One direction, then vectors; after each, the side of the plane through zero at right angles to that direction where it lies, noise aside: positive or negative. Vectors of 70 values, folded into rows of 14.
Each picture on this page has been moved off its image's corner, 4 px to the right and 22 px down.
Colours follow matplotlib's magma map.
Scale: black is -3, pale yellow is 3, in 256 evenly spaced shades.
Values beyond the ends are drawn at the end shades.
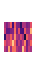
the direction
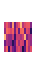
negative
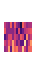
positive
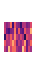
positive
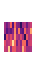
positive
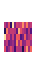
negative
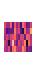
positive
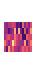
positive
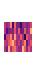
positive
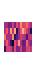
negative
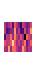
positive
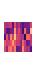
positive
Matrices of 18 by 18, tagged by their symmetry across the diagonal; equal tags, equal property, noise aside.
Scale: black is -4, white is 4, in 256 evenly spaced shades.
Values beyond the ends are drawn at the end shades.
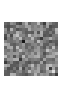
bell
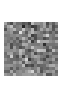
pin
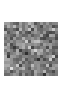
pin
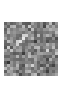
bell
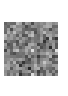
bell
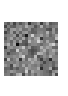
bell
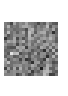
pin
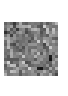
bell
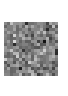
pin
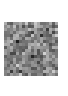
pin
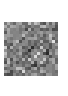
bell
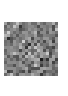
bell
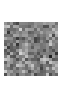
pin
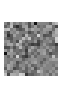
bell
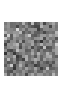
pin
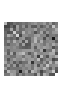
bell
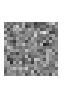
pin
